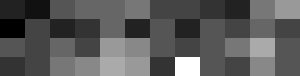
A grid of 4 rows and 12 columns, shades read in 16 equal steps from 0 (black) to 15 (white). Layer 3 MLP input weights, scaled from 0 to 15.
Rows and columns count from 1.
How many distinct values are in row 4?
8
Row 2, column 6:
2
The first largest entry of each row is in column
12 5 11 8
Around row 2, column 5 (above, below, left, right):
6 9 3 2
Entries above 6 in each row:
3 0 4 6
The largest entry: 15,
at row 4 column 8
